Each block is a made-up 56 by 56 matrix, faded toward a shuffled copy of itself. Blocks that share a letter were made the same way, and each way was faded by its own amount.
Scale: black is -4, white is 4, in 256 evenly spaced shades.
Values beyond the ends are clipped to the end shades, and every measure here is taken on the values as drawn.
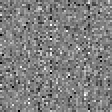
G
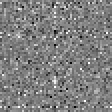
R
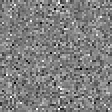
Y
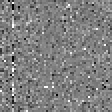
G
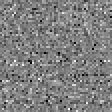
R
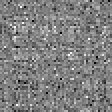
Y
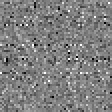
R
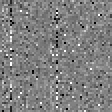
G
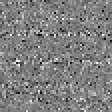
R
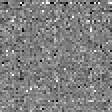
R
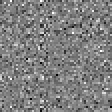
Y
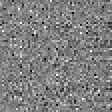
Y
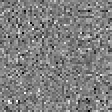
Y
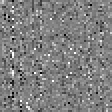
G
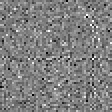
Y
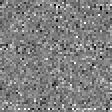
R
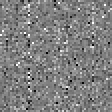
G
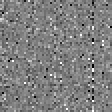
G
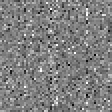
G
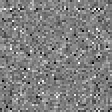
Y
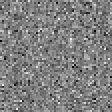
Y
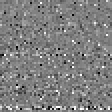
R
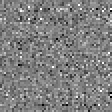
R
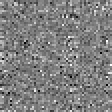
Y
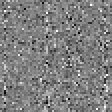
G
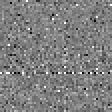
R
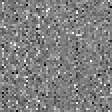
G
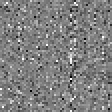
G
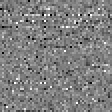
R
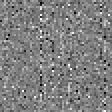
G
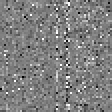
G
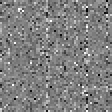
G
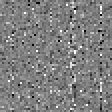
G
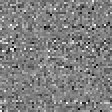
R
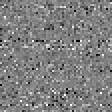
R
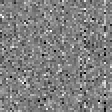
G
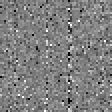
G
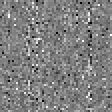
G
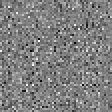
Y
